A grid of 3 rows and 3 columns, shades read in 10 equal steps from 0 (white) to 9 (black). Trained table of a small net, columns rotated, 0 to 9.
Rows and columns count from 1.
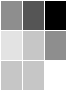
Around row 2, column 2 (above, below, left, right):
6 2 1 4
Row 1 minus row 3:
2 4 9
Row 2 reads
1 2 4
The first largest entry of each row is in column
3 3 1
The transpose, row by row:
4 1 2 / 6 2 2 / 9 4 0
